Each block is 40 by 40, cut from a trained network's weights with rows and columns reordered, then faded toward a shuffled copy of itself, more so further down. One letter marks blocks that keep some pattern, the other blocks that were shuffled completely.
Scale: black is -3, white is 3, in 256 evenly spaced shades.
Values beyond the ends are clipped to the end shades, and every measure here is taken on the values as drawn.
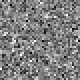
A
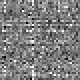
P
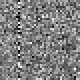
P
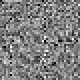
P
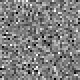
A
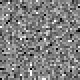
A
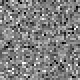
A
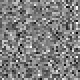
P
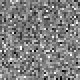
A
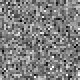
A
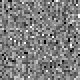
A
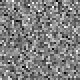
A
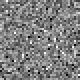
A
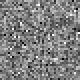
A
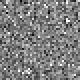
A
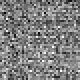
P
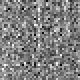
P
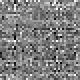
P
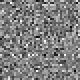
P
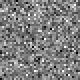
A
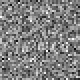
P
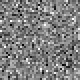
A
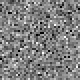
A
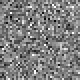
A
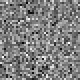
P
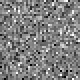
A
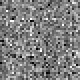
P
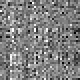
P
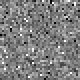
A
